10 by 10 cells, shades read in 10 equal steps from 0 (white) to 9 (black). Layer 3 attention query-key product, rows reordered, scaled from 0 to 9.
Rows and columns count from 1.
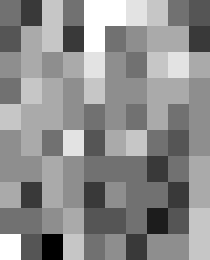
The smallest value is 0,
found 4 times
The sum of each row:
33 40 30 34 38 39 45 48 50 43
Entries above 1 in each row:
7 9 8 10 10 9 10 10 10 9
